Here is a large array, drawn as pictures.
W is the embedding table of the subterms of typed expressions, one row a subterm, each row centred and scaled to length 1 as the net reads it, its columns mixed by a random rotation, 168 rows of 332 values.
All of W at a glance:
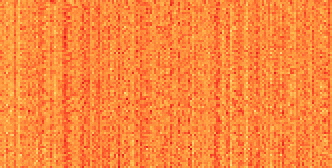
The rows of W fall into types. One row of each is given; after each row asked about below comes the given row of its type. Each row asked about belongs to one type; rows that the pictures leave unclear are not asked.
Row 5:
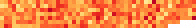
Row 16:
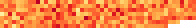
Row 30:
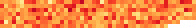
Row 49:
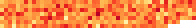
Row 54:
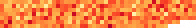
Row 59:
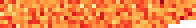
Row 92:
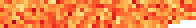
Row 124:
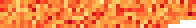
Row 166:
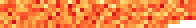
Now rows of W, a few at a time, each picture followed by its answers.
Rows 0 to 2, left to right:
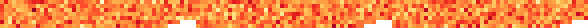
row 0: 124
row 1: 124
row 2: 124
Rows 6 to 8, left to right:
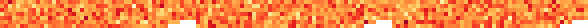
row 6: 59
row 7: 92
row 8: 92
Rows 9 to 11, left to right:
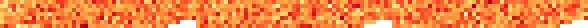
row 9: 5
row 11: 5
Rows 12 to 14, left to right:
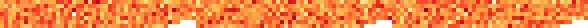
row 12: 92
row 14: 124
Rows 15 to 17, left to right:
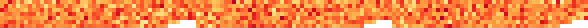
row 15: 166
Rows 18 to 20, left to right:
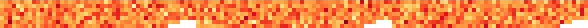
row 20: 92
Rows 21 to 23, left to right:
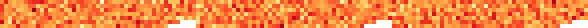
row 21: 124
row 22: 5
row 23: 59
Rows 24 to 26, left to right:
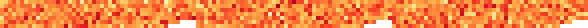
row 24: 166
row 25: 5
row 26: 92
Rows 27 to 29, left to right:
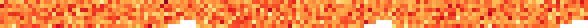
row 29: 49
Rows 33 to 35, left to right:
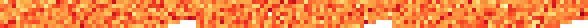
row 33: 166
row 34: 92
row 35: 166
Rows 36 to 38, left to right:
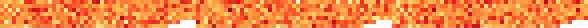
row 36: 30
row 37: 124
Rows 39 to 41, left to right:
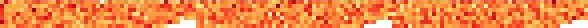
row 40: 5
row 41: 59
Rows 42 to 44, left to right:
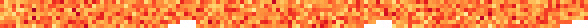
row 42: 124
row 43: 166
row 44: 49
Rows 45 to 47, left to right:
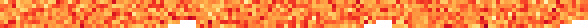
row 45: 166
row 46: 92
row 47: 16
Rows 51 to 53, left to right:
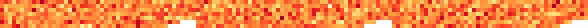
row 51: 124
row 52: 59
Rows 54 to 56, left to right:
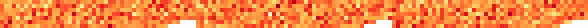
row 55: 5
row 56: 54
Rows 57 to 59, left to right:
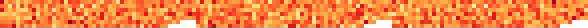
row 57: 124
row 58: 92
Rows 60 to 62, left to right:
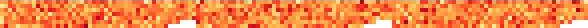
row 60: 5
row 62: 30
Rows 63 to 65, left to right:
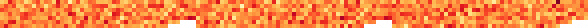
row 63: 166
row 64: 166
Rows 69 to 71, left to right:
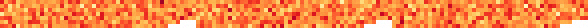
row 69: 59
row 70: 124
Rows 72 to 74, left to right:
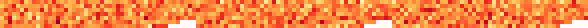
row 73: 166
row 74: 166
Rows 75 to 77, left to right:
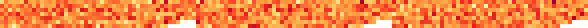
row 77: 59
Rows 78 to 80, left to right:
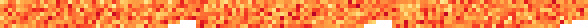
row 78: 166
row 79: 54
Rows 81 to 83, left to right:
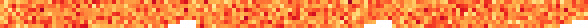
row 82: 5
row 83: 92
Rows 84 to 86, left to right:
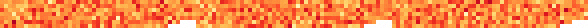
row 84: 92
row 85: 16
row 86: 92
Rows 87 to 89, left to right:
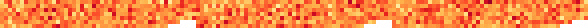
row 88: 54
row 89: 30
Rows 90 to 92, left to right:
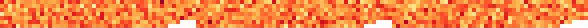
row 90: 59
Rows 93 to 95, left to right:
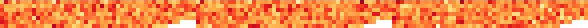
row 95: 59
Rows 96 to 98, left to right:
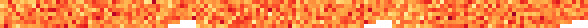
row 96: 5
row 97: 92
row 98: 16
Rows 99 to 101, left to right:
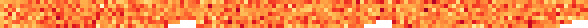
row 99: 16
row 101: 124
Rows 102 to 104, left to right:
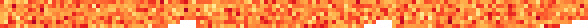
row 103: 59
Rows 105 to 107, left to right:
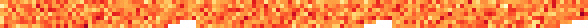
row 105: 5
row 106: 166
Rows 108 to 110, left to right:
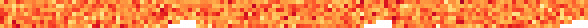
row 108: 92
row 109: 49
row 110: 59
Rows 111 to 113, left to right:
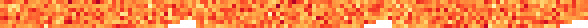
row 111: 59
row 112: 5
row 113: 16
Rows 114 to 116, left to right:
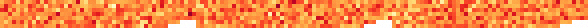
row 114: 166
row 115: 5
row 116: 16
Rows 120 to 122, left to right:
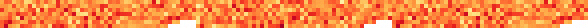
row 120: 54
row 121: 5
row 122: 54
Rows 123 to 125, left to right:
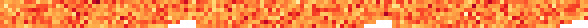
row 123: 30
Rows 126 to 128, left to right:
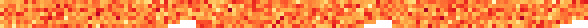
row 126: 49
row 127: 124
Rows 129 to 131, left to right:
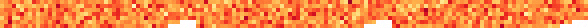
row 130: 5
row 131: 54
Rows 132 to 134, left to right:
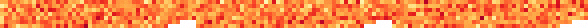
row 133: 166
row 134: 49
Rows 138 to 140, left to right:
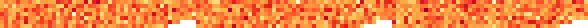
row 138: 92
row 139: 124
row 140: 30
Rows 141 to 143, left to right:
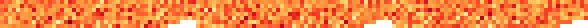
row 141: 124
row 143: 49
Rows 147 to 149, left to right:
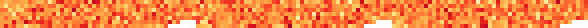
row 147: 92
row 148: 16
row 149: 16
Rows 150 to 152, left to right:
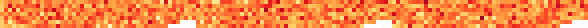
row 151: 30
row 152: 49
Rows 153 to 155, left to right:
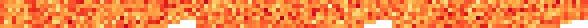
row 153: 30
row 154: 59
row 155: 16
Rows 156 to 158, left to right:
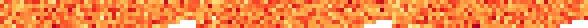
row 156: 16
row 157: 30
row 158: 5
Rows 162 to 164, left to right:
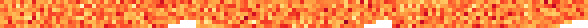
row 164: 54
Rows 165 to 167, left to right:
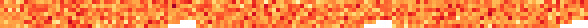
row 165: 30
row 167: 49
